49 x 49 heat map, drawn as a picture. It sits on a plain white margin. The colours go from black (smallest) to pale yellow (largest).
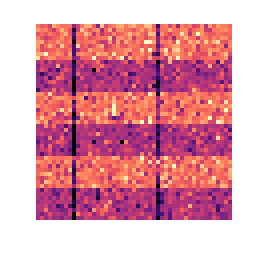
Odd lines: columns 10 and 31. Average level on the scale: 60%. Stripes: horizontal, repeating 3 times.
